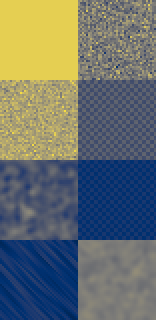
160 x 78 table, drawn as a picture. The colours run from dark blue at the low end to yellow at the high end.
The table splits into 4 rows of 2 panels. Panel 1,1: very high, flat. Panel 1,2: middling, fine-grained, strong in contrast. Panel 2,1: high, fine-grained. Panel 2,2: low, checkered. Panel 3,1: low, blotchy. Panel 3,2: very low, checkered, faint in contrast. Panel 4,1: very low, slanting down to the right, faint in contrast. Panel 4,2: middling, blotchy, faint in contrast.
